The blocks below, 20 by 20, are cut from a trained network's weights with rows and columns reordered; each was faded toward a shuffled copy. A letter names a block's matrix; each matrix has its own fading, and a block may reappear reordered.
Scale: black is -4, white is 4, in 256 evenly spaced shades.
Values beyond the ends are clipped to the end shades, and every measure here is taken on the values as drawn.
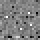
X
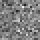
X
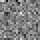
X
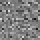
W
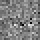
X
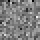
X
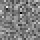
X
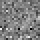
X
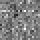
X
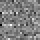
X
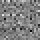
W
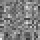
W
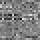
W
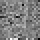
X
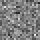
X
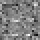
W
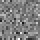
W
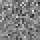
X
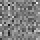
W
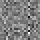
W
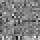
W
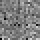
X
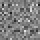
W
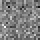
X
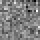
X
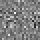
W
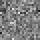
X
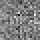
X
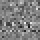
W
